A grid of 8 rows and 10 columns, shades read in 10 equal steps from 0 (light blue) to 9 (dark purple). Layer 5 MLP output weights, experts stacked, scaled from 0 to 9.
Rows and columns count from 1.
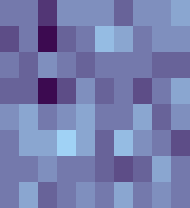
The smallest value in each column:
3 2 2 0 2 1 1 2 2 2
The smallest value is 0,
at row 6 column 4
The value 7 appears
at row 1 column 3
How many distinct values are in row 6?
7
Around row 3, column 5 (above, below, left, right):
4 3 4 4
